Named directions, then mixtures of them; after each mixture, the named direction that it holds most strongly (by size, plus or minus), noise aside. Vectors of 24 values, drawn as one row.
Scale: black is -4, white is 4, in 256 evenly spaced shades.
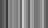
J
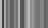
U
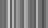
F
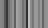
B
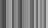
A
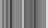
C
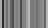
U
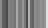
B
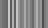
F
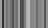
U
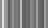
A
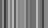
F
